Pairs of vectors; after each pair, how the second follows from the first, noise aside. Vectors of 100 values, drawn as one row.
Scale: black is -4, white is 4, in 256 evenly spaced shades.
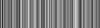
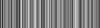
copied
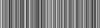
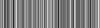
reversed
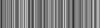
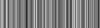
reversed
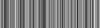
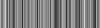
reversed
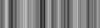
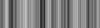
copied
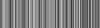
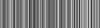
negated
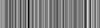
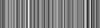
negated
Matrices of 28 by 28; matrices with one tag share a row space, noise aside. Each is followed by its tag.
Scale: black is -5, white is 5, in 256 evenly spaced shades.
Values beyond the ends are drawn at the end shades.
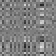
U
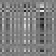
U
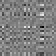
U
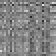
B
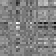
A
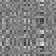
U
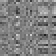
A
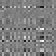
U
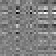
A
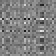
U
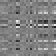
A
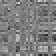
A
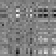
A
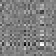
U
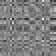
B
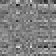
A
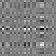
U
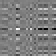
A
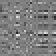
A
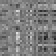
A
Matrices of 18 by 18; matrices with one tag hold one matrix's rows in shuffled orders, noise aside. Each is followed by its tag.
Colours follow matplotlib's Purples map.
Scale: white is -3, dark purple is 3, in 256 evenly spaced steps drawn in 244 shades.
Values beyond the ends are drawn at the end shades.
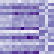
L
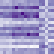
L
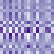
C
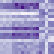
L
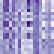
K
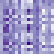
K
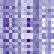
K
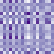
C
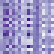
K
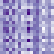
K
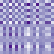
C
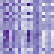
K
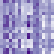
K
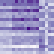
L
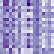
K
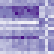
L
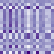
C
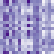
K
